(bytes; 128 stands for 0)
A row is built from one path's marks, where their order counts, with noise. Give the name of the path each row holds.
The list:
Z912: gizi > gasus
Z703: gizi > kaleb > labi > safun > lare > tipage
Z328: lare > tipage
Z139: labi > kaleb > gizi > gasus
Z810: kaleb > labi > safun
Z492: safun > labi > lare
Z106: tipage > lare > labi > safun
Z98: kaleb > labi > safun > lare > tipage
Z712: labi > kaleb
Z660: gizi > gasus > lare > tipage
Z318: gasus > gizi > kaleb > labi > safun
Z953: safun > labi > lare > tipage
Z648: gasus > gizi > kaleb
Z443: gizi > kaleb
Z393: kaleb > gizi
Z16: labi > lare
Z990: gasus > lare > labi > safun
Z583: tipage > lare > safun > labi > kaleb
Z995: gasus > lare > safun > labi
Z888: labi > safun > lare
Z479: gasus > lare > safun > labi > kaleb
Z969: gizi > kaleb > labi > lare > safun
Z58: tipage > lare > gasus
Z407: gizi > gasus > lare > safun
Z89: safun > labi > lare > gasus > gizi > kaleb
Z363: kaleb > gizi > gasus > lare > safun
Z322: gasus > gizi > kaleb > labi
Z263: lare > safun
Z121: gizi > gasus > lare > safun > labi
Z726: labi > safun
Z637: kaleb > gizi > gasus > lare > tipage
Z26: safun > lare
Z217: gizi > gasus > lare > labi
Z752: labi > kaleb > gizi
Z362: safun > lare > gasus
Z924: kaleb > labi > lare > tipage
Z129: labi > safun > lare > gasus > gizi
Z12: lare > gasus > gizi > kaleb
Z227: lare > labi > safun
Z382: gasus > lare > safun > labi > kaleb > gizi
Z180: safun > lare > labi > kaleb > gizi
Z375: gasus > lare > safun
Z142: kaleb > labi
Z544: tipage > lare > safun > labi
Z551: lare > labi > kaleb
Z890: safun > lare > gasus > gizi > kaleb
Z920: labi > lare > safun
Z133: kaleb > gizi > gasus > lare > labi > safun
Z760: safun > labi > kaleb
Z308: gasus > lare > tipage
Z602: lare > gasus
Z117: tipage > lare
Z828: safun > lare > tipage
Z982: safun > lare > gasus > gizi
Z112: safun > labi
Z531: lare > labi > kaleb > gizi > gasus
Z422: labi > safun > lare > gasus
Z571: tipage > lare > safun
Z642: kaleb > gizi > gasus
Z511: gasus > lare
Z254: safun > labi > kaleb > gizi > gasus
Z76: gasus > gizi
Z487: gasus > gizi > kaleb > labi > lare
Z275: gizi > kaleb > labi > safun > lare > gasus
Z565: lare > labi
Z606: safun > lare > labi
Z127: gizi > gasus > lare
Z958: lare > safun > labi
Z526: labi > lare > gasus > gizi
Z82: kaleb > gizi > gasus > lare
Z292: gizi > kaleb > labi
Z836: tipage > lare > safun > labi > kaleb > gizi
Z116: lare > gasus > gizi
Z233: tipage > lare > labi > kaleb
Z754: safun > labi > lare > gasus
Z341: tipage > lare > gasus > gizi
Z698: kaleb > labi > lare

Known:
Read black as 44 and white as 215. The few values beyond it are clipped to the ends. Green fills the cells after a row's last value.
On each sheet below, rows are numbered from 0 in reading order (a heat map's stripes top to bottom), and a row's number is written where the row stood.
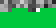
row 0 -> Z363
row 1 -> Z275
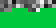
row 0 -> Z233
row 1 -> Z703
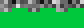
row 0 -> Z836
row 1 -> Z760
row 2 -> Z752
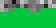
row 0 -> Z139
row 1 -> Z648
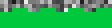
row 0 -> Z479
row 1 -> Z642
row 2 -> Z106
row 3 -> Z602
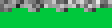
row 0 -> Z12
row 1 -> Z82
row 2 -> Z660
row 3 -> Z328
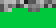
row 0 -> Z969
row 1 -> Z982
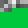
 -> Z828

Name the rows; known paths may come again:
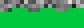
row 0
Z602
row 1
Z982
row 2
Z648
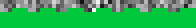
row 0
Z82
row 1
Z375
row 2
Z698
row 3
Z703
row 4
Z958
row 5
Z363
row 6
Z12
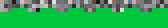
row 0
Z139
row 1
Z308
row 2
Z76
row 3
Z760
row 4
Z726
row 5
Z116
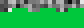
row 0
Z275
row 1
Z642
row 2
Z479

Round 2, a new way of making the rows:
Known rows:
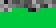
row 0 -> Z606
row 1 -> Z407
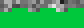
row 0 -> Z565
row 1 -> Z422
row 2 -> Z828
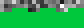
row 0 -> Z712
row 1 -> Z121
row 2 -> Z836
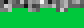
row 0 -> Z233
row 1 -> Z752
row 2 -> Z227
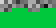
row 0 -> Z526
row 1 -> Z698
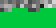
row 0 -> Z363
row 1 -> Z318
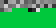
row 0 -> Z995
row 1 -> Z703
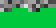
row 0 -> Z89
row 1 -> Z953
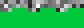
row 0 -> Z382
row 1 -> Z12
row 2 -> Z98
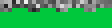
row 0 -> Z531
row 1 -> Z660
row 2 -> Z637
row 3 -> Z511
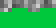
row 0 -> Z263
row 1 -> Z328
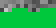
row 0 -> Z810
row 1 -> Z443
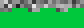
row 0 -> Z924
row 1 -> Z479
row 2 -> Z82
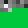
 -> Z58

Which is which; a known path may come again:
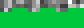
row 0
Z227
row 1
Z958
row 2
Z139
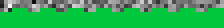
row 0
Z12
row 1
Z571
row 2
Z322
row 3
Z133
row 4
Z888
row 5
Z526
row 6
Z308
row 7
Z726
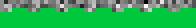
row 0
Z117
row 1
Z565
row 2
Z341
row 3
Z263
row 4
Z479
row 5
Z544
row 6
Z920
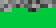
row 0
Z142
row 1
Z217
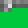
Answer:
Z602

